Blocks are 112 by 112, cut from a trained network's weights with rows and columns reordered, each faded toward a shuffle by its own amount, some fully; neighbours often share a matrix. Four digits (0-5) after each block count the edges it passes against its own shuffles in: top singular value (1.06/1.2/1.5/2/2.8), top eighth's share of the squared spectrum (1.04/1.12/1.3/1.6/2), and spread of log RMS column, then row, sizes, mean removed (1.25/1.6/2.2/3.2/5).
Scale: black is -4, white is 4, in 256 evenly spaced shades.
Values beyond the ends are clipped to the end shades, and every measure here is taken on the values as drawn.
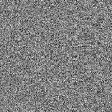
3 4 2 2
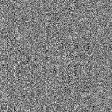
3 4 2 1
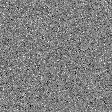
0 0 0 0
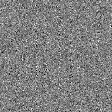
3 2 2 0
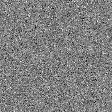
1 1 1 0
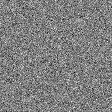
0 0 0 0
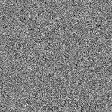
2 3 0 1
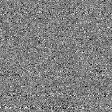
2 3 1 3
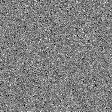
1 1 0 1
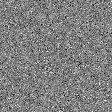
0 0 0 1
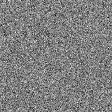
2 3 1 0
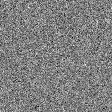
1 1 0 0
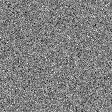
0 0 0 0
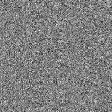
3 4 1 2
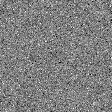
0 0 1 0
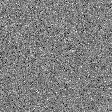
1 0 0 0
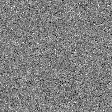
1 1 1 0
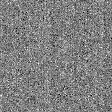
2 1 0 1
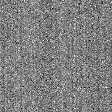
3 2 0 2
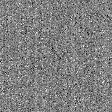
2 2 0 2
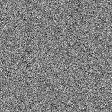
2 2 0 0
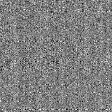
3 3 1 3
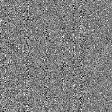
3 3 3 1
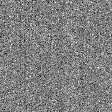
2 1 0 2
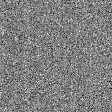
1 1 0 1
